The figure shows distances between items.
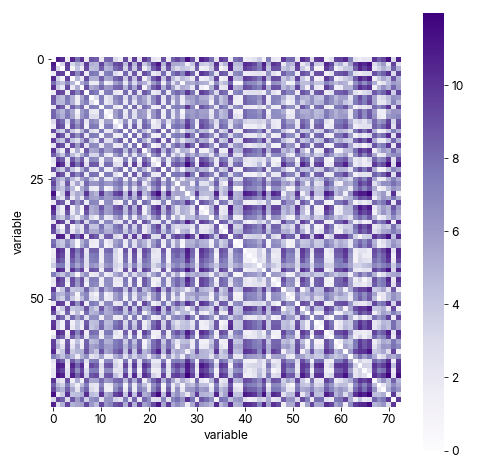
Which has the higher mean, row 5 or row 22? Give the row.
22
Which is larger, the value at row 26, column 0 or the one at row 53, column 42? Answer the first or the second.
the first
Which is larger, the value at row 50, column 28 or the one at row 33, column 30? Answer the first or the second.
the second
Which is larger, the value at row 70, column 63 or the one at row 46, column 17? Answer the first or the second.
the first
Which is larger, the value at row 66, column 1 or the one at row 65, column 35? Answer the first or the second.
the first
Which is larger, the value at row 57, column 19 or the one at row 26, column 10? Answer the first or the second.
the first
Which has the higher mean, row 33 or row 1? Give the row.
1
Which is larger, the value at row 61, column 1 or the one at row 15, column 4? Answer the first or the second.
the second
